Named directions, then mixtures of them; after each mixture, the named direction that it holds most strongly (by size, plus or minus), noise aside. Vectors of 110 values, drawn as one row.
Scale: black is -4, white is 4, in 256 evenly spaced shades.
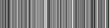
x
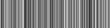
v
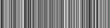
v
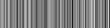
x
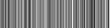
x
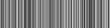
v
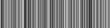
v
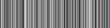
v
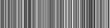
v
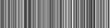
v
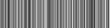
x
